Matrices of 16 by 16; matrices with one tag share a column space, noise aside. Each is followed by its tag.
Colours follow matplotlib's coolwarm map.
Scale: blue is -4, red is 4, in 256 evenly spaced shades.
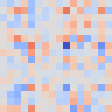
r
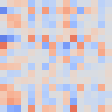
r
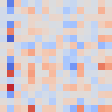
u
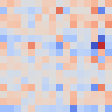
r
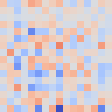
u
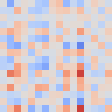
u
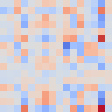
r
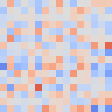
u
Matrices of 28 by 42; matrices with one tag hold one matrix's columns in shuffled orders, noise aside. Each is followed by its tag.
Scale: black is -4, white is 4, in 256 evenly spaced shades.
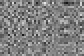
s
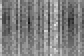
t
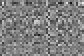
s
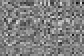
s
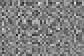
s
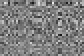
s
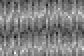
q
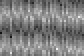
q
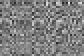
s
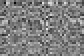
s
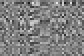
s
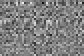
s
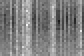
t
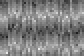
q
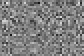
s
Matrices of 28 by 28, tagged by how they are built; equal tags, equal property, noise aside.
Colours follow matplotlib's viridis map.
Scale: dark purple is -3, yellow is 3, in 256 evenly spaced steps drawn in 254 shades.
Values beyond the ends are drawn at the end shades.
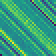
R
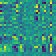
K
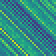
R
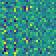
K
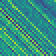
R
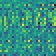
K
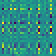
K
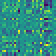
K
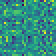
K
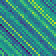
R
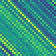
R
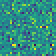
K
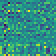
K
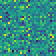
K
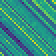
R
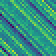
R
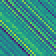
R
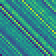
R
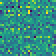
K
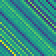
R
